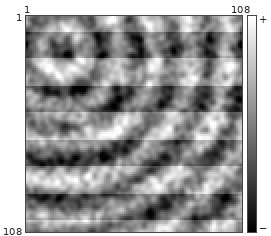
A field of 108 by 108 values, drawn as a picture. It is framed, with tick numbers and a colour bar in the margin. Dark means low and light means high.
Horizontal stripes repeat 4 times down the table. Concentric rings centre on the top left. No overall slope runs across the table. Overall the values sit about 50% of the way up the scale.
